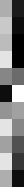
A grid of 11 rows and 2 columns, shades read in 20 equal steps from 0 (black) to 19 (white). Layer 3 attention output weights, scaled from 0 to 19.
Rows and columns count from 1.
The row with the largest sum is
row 8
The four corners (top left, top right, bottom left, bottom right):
13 2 13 1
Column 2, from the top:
2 1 0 0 8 19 12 10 6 4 1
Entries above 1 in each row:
2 1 1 1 2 1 2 2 2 2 1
